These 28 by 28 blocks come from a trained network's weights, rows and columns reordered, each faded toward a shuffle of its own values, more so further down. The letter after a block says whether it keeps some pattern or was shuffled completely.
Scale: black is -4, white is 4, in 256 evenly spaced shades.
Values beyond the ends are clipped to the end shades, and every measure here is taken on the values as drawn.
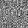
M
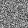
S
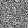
M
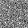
S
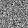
S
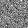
S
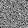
S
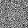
M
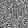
S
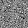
S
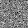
S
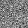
M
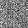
M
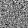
S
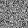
M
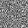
M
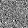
S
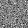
S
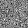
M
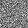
S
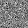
S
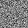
S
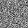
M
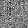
M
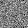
S
